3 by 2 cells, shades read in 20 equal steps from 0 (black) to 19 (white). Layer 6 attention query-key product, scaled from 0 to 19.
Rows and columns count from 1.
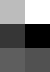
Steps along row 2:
down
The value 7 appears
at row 3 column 1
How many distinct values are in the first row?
2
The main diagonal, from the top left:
14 0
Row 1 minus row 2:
10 19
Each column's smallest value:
4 0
